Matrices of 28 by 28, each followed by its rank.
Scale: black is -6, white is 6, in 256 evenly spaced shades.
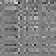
three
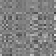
three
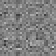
five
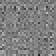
five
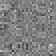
five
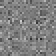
five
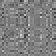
three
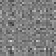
five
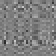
three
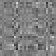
three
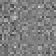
five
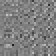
five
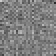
five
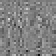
five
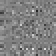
five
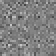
five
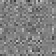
five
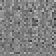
five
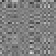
three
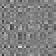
three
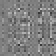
three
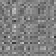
three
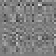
three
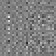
three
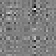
three
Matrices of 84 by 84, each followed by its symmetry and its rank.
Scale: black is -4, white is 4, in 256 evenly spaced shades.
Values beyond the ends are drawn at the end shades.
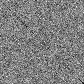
symmetric, full rank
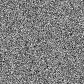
neither, full rank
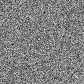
symmetric, full rank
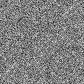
symmetric, full rank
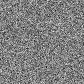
neither, full rank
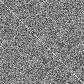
symmetric, full rank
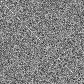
symmetric, full rank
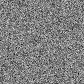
neither, full rank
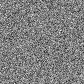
neither, full rank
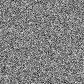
neither, full rank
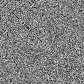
symmetric, full rank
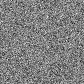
neither, full rank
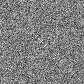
symmetric, full rank
